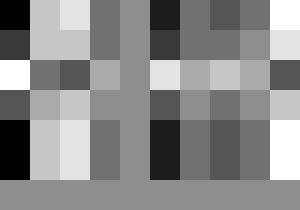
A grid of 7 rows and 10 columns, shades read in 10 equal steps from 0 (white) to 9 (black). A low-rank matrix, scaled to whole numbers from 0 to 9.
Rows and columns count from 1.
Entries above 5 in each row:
3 2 2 2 3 3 0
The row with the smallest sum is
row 3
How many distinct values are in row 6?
8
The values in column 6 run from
1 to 8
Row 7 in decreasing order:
4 4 4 4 4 4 4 4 4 4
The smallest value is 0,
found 4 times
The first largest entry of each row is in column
1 1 3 1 1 1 1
